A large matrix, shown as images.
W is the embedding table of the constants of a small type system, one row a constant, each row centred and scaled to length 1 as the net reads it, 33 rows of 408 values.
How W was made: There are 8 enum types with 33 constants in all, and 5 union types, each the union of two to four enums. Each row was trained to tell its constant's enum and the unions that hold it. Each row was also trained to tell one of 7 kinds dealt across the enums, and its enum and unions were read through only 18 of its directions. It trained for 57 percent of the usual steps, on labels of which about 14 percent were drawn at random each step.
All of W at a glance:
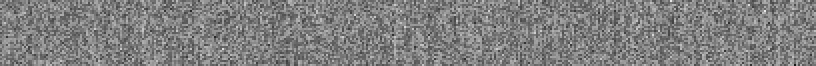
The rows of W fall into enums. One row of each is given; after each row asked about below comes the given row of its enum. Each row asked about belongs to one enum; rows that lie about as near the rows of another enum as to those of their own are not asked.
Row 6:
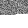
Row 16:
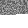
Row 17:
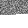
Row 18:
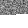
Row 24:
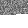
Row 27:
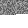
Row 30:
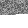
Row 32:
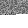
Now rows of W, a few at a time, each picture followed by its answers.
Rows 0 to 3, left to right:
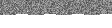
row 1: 24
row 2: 32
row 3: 30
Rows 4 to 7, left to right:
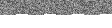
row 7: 17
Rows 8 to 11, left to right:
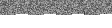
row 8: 16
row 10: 6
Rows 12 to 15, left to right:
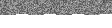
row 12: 18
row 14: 24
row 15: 17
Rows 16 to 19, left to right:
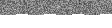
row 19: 18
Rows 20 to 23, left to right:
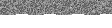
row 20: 18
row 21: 27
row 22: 17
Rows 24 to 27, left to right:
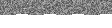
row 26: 32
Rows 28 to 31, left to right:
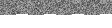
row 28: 32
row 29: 27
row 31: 30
